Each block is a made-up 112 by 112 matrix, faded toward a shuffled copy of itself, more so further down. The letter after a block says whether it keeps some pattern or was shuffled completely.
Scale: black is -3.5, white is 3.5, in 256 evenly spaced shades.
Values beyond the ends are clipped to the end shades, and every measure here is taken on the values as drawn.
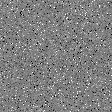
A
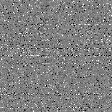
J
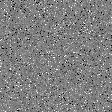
A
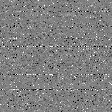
J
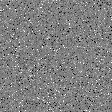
A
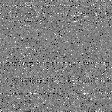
J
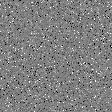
A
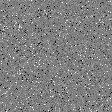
A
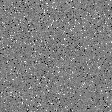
A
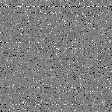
J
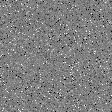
A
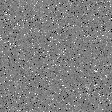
A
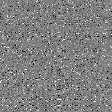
J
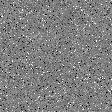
A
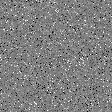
A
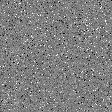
A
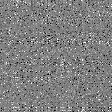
J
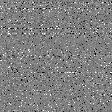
J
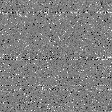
J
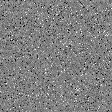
A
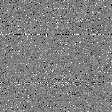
J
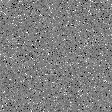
A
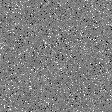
A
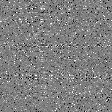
J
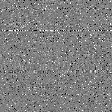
J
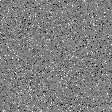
A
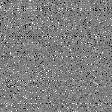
J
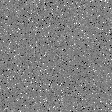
A
